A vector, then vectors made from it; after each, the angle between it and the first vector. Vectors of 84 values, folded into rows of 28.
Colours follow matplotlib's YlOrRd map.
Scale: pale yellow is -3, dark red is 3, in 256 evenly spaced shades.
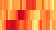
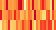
orthogonal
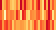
orthogonal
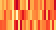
orthogonal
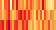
partly aligned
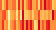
orthogonal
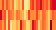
partly opposed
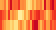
nearly opposite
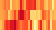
nearly parallel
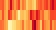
nearly opposite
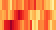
nearly parallel
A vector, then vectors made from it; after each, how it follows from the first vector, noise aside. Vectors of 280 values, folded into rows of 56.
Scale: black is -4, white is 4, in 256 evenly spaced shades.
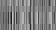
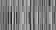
copied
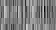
reversed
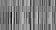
copied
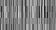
reversed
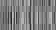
copied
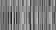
copied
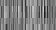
reversed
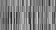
copied
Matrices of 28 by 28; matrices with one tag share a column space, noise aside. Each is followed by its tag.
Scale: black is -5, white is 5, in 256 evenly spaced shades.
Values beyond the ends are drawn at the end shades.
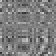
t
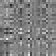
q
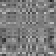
t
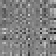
q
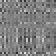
t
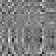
t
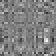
t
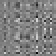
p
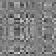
p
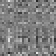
t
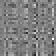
q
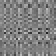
q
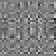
p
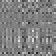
t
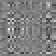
p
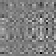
p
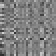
q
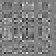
p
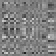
p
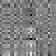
q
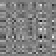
p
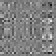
p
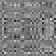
p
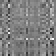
q
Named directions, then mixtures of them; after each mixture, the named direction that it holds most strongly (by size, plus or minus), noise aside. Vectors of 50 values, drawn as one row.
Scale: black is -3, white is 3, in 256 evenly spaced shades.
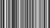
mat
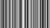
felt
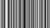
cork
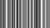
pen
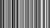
pen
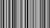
mat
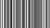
felt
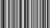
felt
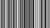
cork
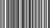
felt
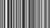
felt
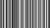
mat
